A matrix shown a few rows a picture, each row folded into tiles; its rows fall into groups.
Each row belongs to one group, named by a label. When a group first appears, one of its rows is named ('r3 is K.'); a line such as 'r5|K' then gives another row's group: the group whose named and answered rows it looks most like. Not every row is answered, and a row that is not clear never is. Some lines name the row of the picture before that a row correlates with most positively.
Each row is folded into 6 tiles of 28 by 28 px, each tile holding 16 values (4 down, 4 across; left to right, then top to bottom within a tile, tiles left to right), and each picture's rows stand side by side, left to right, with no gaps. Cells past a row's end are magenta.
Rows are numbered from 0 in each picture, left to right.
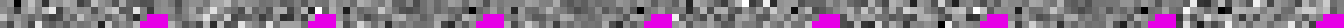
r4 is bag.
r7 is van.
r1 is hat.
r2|bag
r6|bag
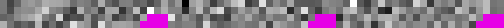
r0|hat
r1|bag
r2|van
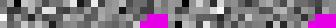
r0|bag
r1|bag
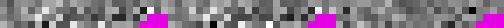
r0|hat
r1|hat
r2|bag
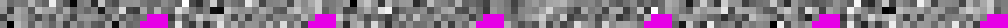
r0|bag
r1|van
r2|bag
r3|hat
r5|van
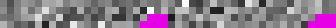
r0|hat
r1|van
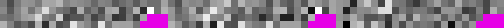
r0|hat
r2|bag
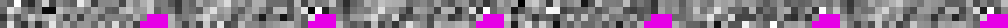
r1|hat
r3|bag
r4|hat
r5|hat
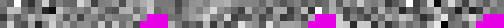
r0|van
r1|hat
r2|bag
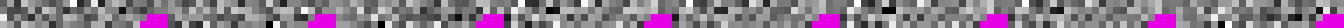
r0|bag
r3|van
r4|van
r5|van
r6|van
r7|hat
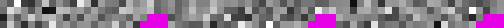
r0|van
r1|hat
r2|bag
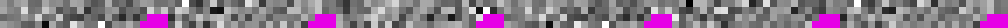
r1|van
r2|hat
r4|bag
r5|van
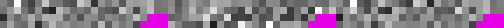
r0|van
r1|hat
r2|van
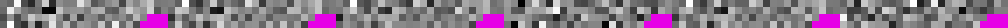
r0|van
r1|van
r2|van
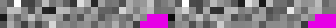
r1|van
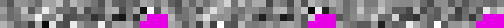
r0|hat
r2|hat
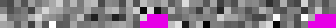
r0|hat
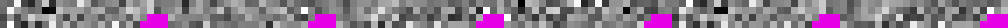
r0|van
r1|bag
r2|hat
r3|bag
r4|van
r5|hat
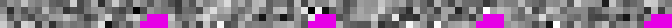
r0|bag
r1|hat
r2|hat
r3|hat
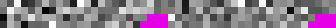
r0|van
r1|bag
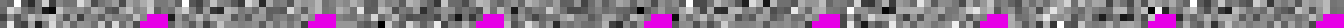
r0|van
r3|bag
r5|van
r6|hat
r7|van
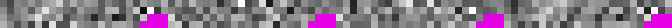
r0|hat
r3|hat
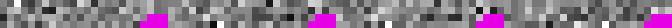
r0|van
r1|hat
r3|hat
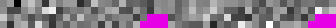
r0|bag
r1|hat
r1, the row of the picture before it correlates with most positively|3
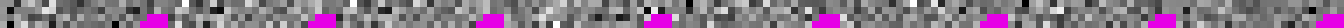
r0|bag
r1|van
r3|hat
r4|bag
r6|bag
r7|bag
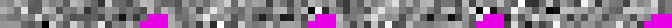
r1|hat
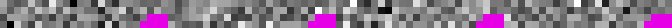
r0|bag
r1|hat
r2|van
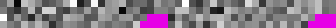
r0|bag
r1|van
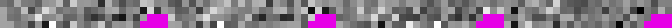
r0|hat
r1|hat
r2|hat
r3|bag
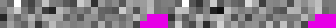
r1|van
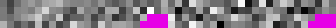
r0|hat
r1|bag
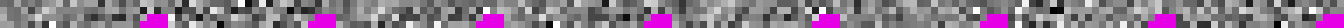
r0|hat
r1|bag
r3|hat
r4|hat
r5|bag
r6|van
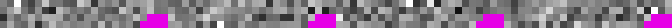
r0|van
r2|bag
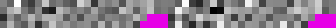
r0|van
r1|van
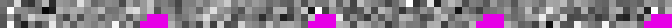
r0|van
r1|hat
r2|bag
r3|hat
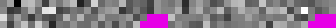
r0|bag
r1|bag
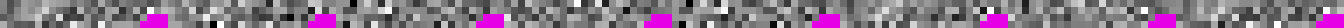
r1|hat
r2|bag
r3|bag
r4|bag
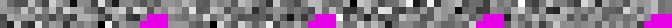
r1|hat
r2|bag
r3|van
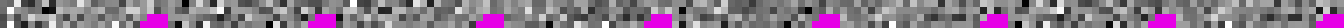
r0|van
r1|bag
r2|van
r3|hat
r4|bag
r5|hat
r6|bag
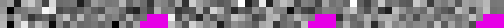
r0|bag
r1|bag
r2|van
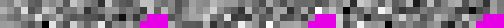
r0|hat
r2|bag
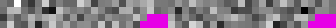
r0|van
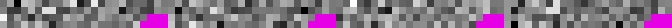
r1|bag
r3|bag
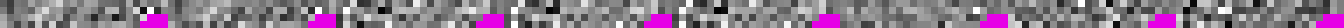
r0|hat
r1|hat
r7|bag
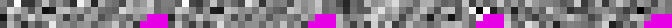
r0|van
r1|van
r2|hat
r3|bag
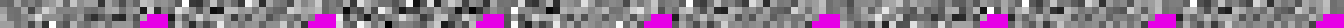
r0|hat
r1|van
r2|bag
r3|van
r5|hat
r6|van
